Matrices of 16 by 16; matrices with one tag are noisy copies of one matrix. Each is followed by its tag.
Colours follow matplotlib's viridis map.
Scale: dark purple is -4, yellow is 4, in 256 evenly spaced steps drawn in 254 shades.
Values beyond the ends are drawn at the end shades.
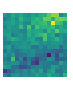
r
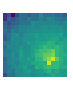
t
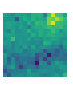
r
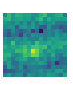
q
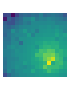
t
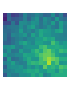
t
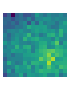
t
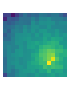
t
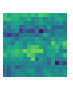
q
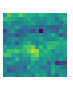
q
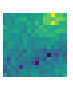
r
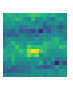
q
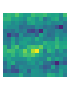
q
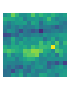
q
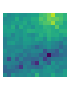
r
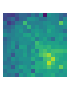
t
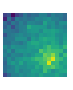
t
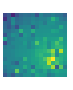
t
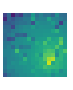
t
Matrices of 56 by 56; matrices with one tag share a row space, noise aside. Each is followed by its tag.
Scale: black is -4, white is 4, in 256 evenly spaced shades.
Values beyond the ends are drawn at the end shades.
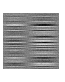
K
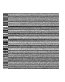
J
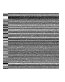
J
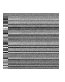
J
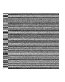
J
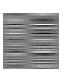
K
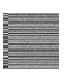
J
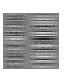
K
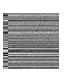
J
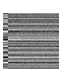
J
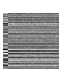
J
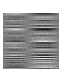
K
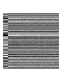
J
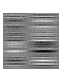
K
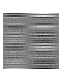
K
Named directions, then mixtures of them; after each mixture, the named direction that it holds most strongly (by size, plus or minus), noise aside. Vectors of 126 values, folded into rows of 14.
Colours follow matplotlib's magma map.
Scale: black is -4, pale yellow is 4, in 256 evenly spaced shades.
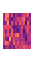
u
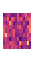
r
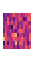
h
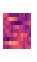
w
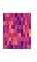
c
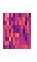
u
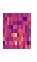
h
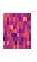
h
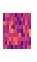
c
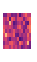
r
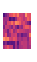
w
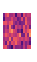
c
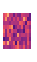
h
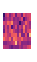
c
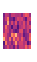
h
